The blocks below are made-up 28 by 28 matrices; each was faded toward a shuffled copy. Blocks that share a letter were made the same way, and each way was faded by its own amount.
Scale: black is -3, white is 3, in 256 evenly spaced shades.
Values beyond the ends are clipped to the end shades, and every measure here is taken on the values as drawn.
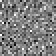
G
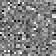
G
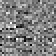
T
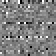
T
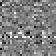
T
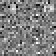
G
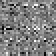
T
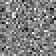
G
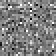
G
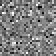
G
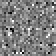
G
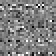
T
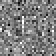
G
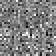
G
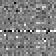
T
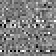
T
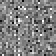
G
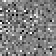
G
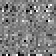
T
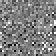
G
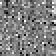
G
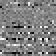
T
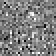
G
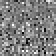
G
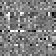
T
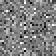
G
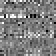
T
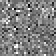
G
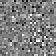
G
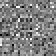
T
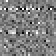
T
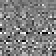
T
